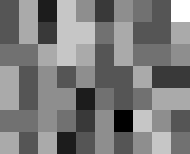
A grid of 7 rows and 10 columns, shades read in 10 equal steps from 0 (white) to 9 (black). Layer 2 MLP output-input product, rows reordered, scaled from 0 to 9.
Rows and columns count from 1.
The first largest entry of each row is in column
3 3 6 9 5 7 4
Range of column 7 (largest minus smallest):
6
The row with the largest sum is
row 4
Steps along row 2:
down up down same up down up same down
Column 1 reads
6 6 5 3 3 5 3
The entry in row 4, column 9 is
7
